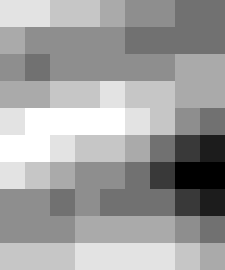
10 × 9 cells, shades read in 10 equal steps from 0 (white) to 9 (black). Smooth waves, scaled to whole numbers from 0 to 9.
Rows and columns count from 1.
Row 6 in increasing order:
0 0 1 2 2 3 5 7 8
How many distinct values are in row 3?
3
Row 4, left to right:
3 3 2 2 1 2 2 3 3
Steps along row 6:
same up up same up up up up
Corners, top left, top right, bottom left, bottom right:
1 5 2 3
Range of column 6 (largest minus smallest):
4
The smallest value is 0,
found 6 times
